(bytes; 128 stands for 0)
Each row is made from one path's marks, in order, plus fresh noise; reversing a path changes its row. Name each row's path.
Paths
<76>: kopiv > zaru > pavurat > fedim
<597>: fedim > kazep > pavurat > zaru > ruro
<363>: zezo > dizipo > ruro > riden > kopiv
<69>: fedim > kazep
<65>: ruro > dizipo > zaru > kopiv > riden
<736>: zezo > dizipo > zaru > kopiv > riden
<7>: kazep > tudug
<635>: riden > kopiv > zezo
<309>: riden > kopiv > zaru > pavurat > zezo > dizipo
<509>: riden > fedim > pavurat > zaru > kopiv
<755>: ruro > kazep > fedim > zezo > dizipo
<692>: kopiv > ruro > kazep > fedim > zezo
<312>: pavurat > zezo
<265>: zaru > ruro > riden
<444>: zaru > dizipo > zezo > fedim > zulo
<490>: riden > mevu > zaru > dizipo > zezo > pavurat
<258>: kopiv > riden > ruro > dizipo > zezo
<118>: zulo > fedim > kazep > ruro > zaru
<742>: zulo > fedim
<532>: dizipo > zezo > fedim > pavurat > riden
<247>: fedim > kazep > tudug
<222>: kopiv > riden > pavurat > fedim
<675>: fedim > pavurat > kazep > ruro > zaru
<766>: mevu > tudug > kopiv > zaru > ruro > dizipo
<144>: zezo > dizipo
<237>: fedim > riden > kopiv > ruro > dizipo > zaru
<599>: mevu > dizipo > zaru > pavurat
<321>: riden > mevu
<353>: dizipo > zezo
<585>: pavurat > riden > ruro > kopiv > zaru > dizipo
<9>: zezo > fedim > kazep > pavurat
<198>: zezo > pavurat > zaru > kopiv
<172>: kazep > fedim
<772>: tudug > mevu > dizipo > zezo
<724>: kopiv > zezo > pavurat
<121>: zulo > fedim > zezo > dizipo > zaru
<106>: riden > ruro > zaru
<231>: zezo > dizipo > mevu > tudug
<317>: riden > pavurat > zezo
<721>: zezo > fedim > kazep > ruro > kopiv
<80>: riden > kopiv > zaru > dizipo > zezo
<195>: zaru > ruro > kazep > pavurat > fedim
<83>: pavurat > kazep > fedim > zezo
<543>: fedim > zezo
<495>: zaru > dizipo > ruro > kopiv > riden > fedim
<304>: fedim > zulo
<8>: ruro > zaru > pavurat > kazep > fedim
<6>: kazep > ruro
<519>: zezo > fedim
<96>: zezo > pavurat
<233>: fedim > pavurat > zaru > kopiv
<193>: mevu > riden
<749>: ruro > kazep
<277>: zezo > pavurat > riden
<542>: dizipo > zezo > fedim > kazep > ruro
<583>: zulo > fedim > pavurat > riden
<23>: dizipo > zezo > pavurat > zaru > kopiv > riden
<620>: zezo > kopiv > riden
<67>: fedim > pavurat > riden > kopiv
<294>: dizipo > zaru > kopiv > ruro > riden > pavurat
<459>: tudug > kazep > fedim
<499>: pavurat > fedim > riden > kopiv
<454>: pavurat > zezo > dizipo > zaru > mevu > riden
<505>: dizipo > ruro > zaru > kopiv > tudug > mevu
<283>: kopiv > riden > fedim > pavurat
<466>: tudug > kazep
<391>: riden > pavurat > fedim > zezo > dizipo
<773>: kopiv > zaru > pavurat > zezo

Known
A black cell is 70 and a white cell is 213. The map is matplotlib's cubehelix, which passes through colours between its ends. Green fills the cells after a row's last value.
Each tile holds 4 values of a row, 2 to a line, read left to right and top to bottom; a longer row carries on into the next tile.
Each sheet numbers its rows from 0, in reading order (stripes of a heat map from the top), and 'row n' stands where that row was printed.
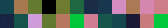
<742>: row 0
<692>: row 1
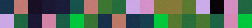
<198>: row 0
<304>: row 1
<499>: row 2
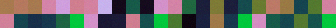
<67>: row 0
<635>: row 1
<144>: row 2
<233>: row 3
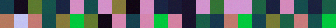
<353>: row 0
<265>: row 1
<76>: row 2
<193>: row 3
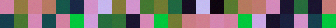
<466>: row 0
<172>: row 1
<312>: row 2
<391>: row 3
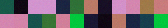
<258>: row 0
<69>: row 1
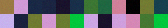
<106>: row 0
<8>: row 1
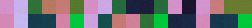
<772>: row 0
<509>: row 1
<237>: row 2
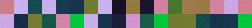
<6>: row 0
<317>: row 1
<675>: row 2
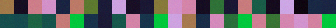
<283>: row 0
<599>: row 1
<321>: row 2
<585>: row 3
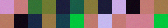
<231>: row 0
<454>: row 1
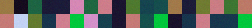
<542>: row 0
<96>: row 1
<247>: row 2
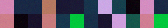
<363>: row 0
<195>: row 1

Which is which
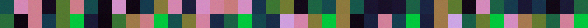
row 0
<444>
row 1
<83>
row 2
<543>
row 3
<583>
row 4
<736>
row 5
<118>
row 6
<505>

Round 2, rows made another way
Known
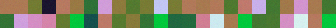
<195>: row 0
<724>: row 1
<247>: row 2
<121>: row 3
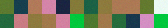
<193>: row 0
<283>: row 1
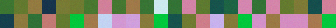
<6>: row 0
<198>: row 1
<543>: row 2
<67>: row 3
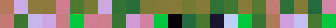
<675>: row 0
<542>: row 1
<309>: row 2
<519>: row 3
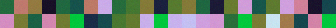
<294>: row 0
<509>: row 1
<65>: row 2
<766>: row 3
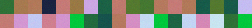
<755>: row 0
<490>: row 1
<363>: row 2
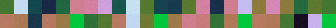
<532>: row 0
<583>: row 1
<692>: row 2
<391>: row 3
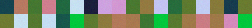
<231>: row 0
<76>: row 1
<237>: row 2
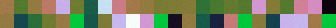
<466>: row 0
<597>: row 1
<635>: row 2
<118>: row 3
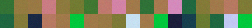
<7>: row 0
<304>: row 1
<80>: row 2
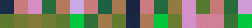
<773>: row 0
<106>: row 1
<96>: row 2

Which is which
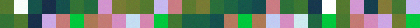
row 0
<23>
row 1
<233>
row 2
<321>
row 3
<736>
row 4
<9>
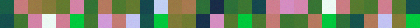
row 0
<69>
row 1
<144>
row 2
<353>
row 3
<222>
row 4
<742>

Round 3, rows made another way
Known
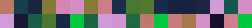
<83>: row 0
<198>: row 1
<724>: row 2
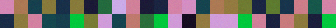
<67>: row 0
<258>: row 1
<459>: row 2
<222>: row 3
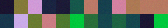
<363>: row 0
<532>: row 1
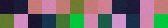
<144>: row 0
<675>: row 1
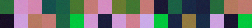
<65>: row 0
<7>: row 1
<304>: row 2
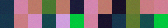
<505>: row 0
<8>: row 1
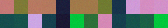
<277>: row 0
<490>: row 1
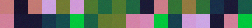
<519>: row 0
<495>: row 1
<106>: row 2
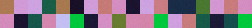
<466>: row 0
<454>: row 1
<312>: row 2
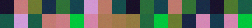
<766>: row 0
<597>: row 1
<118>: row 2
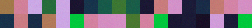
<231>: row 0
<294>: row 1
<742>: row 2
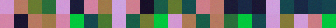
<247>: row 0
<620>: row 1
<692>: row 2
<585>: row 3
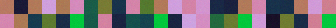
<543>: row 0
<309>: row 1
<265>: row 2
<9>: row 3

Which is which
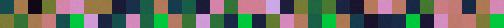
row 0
<76>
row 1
<195>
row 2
<283>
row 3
<509>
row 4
<755>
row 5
<736>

